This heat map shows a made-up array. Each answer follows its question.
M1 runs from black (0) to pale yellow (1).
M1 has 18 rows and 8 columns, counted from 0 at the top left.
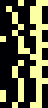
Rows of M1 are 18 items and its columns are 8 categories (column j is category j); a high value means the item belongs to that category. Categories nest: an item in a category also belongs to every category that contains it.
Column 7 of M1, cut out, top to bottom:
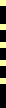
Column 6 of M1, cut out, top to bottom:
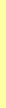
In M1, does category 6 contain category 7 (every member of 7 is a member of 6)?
yes
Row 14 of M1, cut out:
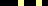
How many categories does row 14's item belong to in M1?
2
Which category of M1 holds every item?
6
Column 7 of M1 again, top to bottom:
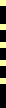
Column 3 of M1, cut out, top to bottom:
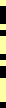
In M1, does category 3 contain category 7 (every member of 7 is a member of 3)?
yes
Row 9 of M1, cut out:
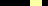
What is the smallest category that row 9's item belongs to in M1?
5
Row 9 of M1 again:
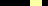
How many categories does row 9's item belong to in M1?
2
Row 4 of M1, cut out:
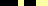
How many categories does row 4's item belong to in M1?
3
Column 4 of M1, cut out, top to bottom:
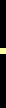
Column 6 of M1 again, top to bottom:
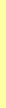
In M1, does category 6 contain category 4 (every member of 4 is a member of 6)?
yes
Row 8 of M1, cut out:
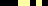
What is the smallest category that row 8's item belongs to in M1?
4
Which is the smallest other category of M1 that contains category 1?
5
